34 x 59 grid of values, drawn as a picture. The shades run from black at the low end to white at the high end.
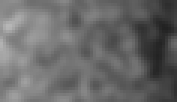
The field is mottled with small blotches. The field climbs toward the left. No single row or column stands out from its neighbours. No regular stripes run through it. Overall the values sit about 40% of the way up the scale.
